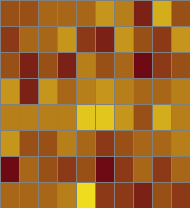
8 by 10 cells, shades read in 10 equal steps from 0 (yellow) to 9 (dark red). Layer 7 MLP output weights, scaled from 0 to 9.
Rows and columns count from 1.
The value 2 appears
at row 1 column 9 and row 5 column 9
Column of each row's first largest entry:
8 6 8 2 8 6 1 8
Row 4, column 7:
4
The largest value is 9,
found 3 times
